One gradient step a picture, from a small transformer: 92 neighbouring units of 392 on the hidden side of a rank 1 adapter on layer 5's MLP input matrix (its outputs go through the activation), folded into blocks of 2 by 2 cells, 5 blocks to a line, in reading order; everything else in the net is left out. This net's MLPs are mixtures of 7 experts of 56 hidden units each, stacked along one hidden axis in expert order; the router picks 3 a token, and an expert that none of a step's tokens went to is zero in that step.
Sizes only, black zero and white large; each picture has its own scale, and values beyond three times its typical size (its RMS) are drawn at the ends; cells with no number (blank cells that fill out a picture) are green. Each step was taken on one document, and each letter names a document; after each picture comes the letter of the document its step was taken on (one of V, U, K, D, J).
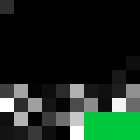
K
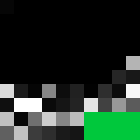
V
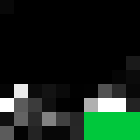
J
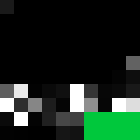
K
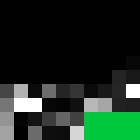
V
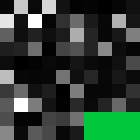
V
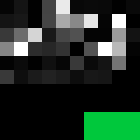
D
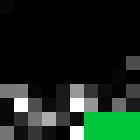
J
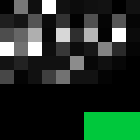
D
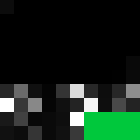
K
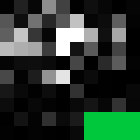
D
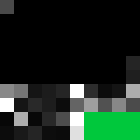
K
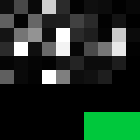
D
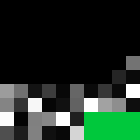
V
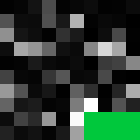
J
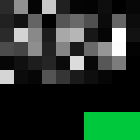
D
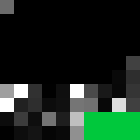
K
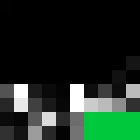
J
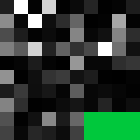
J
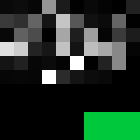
D
